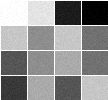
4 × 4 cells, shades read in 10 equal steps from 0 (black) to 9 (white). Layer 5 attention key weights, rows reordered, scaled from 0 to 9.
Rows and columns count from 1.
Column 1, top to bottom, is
9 7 3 2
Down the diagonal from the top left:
9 5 6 7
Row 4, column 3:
3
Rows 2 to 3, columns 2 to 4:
5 7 4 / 5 6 4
